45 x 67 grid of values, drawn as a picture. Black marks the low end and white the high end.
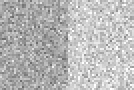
Seam: vertical, 50% of the way across, the right part higher. Average level on the scale: 70%. Histogram: bell-shaped.
